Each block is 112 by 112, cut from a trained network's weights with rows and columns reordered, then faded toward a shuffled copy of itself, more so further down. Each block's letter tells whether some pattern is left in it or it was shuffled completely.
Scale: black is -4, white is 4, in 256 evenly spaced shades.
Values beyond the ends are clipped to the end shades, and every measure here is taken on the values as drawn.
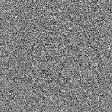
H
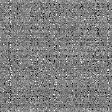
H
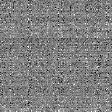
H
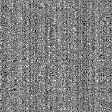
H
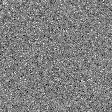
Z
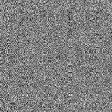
H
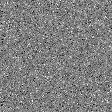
Z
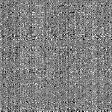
H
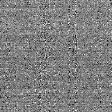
H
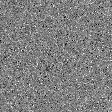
Z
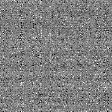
H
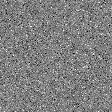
Z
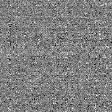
H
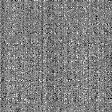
H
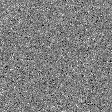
Z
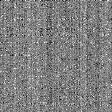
H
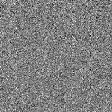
H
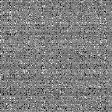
H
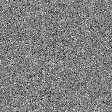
Z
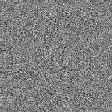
H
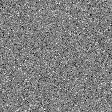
Z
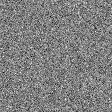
Z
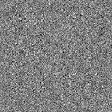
H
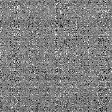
H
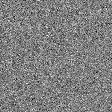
Z
